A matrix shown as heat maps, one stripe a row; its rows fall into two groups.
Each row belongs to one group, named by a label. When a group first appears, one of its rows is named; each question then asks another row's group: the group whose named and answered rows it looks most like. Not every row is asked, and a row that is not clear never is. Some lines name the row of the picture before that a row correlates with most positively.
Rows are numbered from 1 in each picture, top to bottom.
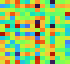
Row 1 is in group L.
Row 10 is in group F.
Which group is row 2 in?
F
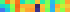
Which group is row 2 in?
F
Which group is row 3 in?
F
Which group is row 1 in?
L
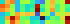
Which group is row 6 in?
L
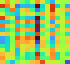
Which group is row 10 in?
F
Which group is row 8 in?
F
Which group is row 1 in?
L
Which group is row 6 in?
F
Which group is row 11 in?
F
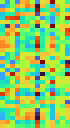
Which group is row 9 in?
L
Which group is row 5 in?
L
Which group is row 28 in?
F
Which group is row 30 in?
F
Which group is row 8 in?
L
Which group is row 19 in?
L
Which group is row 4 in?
F
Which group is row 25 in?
F
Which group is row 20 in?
F
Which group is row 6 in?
L
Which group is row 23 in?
L
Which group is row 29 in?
F
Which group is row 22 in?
F
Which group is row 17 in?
L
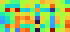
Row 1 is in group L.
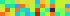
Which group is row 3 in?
L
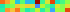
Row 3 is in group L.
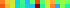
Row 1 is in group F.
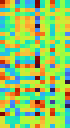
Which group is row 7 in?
F
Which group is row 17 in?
F
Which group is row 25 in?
L
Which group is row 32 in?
L
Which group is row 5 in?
F
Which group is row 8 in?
F
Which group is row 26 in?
L
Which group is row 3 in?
F
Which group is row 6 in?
F
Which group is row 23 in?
F
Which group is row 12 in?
L
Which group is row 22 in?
L
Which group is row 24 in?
L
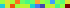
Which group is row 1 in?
L
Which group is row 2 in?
L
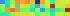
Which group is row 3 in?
L
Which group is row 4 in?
F
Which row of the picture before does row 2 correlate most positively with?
2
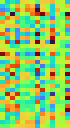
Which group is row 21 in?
L
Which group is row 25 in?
L
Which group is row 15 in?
L
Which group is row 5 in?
L
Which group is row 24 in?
L
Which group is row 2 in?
F
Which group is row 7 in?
L
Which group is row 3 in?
F
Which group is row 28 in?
L
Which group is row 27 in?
L
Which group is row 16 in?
F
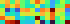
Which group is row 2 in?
L
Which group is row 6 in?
L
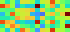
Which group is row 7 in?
L
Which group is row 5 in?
F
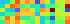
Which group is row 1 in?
F
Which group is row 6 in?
L
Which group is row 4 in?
F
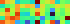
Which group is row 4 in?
L
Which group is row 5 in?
L
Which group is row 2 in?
F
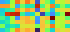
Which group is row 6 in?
F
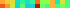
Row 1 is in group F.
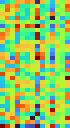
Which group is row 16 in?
L
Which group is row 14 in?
L
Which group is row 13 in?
F
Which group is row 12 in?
F
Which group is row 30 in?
L
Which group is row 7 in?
F
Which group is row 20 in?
L
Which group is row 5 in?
L
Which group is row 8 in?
L
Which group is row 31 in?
F
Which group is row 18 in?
L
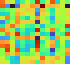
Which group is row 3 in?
F
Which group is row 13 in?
L
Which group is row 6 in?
F
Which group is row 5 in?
L
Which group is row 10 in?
F
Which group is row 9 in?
L
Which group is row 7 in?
L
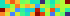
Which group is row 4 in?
L
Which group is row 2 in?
F
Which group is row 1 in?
L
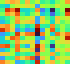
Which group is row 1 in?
L
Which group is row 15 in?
F
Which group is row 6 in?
F
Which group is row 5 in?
F
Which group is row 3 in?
L
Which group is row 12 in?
L
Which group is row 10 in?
L
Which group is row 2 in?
F
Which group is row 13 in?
F
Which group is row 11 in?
F
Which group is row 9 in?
F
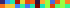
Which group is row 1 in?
F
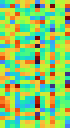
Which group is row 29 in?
F
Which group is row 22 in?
L
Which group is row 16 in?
F
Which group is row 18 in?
L
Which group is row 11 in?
L
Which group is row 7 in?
L
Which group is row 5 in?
L
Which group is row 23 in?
L
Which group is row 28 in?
L
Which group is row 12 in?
F
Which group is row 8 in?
L
